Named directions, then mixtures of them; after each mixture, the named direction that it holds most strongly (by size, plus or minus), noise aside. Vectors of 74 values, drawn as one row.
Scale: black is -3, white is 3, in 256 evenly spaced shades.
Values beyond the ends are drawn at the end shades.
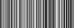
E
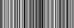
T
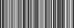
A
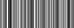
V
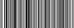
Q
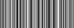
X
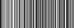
T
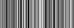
T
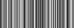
T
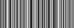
X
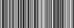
A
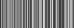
A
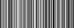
E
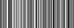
V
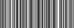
X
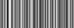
V
